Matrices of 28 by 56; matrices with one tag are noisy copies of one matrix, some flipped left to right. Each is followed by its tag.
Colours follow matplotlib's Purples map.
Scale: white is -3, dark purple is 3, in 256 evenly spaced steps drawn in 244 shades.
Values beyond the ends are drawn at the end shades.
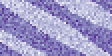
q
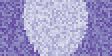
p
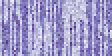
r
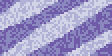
q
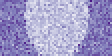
p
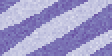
q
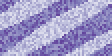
q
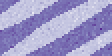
q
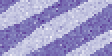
q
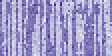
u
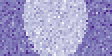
p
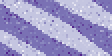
q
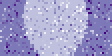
p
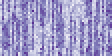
r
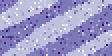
q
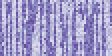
u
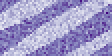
q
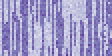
r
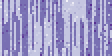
r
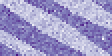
q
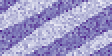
q
